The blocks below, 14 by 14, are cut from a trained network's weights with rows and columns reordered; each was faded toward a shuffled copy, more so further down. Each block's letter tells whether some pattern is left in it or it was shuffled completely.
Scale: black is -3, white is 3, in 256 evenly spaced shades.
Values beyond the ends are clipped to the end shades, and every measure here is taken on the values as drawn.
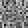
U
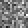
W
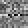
U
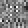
U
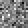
W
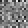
U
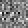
U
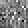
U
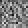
U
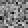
W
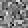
W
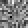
U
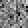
W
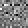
U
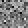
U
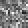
U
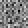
W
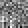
U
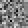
W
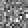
W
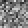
W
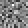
W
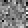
U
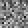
W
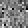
W
